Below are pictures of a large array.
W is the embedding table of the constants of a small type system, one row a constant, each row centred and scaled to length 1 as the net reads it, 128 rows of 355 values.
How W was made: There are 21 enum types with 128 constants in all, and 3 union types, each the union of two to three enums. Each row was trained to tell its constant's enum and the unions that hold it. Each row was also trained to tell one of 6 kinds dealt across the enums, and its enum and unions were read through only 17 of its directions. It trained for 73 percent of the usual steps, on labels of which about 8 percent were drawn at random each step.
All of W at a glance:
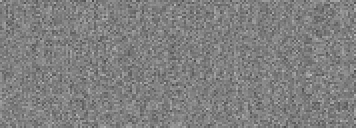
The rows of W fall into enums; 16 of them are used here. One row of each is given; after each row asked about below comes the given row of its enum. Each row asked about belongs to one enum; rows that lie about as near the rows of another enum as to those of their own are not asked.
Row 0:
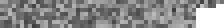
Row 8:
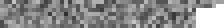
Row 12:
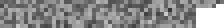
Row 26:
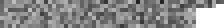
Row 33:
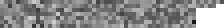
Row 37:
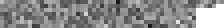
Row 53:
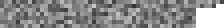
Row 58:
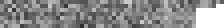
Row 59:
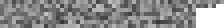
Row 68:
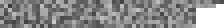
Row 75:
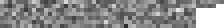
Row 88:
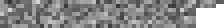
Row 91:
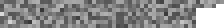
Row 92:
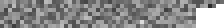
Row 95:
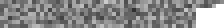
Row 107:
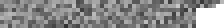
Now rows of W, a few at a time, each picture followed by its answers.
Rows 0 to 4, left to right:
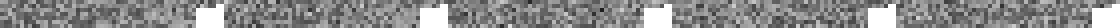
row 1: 68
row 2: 58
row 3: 59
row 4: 0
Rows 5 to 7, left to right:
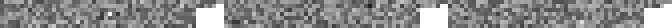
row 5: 92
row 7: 0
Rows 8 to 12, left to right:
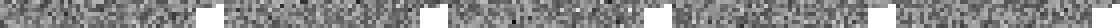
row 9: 107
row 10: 26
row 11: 37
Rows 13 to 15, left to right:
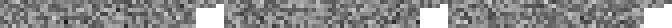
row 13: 26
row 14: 59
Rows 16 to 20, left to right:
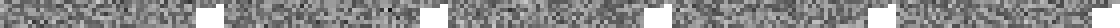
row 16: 8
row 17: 107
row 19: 12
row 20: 8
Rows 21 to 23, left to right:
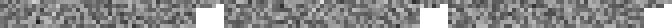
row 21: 37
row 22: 92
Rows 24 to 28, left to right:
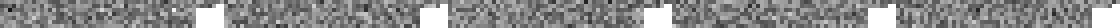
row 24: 26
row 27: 107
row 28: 12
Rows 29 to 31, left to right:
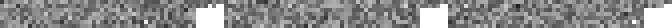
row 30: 95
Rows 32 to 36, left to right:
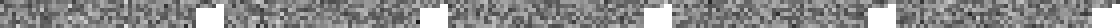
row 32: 12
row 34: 37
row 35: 0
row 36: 58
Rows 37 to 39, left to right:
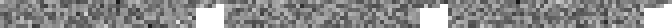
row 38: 88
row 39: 95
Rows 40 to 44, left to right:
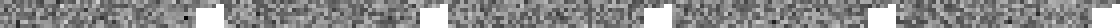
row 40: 53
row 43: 88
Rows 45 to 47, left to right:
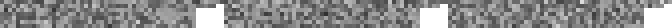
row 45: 53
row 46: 58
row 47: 12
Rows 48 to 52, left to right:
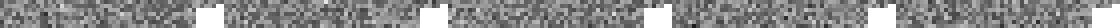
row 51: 95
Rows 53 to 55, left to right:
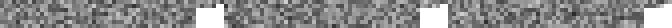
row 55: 0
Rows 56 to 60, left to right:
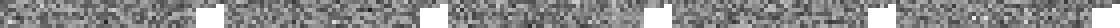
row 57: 8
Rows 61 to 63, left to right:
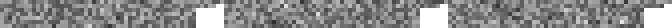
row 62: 107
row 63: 53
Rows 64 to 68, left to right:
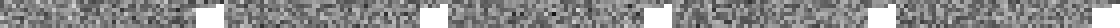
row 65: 8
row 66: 0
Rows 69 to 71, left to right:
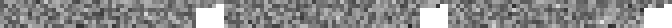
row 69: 37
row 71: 107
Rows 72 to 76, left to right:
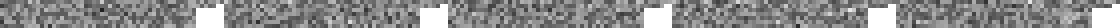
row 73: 75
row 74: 8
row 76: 53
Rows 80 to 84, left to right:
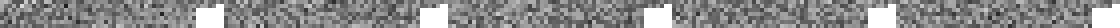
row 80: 68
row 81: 92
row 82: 59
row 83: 33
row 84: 58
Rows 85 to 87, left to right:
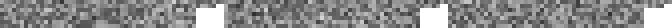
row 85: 0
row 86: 68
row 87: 92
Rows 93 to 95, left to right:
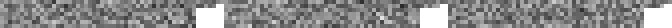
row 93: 75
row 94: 88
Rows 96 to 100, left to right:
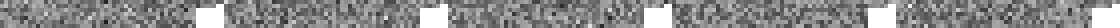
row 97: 68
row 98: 12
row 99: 37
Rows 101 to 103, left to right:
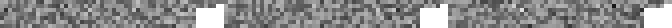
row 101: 92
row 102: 88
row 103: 0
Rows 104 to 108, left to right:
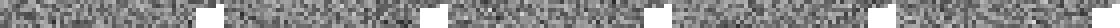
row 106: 92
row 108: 8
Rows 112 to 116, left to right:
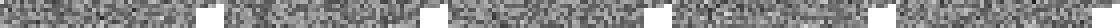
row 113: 12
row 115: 68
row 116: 75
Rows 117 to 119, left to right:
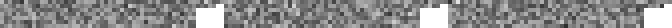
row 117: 88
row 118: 92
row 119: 88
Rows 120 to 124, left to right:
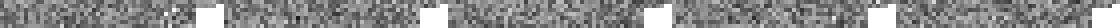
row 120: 37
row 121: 26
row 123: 88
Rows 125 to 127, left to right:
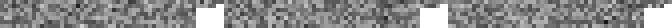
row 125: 107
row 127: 59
